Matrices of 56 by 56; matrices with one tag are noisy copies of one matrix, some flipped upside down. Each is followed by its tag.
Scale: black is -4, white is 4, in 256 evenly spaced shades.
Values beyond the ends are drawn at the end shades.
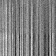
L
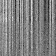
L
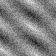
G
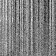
L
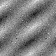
G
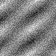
G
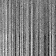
L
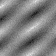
G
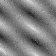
G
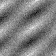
G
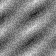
G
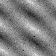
G
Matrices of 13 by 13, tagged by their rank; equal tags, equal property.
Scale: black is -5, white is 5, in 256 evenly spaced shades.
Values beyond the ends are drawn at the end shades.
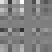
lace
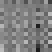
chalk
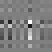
lace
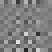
chalk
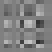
lace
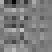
chalk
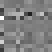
chalk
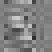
chalk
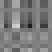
lace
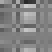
lace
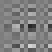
lace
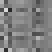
chalk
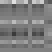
lace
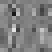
chalk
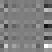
lace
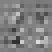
chalk
